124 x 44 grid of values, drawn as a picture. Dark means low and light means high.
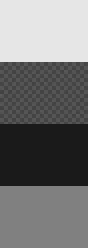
It is made of 4 by 1 panels. Panel 1,1: very high, flat. Panel 2,1: low, checkered, faint in contrast. Panel 3,1: very low, flat. Panel 4,1: middling, flat.
